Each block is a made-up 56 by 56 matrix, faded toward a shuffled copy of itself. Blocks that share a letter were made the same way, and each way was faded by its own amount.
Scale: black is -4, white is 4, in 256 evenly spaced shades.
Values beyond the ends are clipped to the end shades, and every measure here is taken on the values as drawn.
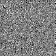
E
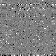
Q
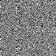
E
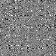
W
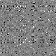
Q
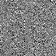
E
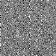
E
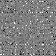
Q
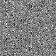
E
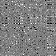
Q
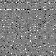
Q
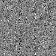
E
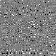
Q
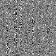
E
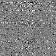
W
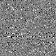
W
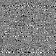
W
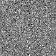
E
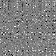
Q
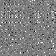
Q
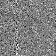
E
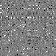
Q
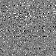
W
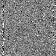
E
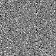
E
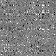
Q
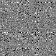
W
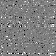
Q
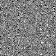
E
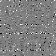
Q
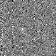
E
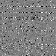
Q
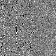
E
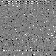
Q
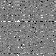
Q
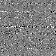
W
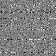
W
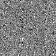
E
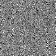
E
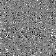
W
